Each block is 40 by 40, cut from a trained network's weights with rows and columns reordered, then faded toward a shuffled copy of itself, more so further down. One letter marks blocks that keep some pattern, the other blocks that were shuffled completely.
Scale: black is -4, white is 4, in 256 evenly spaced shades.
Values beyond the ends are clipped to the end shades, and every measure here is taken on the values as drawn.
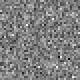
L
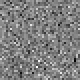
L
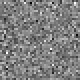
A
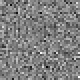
A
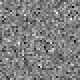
L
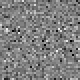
A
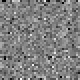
A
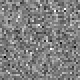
L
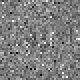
A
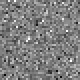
L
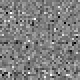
A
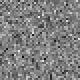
L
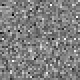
L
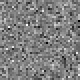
L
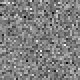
L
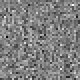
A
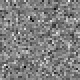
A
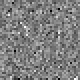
A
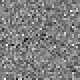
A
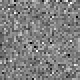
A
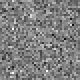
L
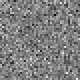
L
